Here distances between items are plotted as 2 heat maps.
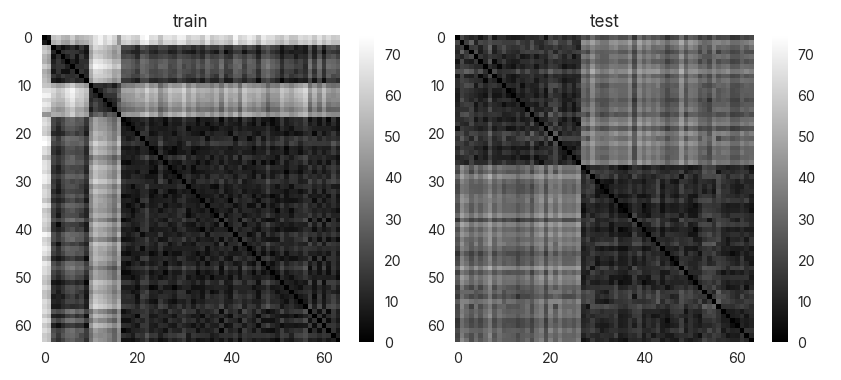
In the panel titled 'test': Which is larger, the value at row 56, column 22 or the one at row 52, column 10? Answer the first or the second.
the first
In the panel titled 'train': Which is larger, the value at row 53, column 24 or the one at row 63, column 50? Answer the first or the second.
the first
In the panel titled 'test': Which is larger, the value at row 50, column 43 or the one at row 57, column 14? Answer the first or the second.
the second
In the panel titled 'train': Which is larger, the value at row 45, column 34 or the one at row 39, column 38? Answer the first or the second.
the second
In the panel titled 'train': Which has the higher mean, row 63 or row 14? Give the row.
14
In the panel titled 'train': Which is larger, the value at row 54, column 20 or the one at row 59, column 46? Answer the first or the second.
the second
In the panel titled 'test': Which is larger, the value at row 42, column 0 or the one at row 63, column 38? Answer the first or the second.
the first
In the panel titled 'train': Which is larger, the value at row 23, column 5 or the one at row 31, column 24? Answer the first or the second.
the first
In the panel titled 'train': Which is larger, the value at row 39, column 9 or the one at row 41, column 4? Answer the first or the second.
the second
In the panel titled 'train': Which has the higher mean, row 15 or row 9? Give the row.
15
